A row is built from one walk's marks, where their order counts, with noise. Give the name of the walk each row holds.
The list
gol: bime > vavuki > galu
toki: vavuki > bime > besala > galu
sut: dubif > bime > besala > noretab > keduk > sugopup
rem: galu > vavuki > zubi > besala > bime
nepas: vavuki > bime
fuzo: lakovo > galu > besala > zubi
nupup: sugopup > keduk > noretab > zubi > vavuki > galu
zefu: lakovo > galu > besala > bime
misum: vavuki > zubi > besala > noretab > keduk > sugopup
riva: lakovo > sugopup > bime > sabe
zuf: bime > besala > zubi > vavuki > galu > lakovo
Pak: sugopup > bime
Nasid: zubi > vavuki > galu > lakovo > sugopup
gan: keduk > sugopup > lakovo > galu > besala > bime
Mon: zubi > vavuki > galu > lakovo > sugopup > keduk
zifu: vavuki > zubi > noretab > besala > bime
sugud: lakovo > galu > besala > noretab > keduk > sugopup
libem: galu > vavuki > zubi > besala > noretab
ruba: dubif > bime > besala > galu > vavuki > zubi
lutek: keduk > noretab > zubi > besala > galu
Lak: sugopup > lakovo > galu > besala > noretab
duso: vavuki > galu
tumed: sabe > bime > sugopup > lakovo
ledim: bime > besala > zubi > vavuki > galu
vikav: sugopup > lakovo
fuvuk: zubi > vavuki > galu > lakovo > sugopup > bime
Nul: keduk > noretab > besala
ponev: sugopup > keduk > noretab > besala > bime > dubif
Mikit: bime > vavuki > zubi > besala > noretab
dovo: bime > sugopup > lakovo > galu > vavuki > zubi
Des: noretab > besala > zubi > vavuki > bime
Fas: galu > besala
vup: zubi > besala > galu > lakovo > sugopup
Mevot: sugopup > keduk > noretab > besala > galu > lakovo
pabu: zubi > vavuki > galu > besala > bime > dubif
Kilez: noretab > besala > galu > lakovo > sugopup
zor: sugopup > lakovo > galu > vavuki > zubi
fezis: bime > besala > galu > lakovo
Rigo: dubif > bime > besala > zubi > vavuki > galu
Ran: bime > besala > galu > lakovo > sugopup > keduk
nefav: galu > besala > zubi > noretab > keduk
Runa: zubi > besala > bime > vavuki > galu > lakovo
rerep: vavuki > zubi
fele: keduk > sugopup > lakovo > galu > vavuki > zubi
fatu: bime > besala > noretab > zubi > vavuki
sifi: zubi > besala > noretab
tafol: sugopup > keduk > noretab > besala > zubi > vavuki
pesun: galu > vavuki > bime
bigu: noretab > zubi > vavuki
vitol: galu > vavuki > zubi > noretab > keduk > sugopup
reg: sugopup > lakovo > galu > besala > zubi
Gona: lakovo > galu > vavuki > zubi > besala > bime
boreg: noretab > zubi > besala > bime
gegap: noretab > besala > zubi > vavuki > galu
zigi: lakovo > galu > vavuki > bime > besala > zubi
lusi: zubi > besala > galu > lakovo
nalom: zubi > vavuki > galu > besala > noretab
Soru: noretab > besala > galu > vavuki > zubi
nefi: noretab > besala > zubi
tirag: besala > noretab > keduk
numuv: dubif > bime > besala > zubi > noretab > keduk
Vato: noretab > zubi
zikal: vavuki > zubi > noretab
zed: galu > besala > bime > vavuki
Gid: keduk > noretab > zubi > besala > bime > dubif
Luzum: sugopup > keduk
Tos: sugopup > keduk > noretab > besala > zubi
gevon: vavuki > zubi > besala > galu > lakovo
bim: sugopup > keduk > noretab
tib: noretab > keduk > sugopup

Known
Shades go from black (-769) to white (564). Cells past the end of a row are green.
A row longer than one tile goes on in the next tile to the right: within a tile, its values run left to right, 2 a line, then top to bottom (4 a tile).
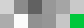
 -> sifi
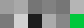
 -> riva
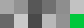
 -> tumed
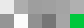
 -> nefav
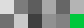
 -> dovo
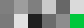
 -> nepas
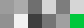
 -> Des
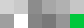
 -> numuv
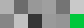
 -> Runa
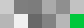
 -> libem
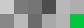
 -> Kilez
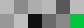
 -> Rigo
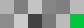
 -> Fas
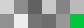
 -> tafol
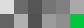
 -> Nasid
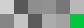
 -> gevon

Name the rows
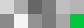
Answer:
bim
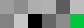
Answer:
gol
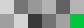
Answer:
gegap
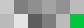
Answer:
nalom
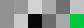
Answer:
toki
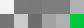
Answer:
reg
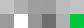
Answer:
tirag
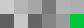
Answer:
Ran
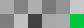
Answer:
fezis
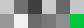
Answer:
bigu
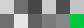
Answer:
rerep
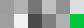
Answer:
zifu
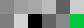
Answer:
pesun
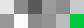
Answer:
nefi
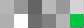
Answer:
Mikit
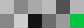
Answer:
ledim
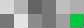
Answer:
tib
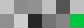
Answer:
ruba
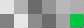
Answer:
misum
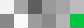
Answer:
Tos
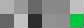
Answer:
fuvuk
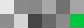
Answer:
nupup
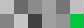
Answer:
zuf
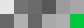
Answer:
vup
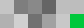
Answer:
Lak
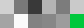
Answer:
zikal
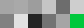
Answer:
rem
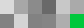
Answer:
sugud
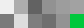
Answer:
vitol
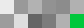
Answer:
lutek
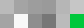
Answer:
Nul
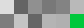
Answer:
lusi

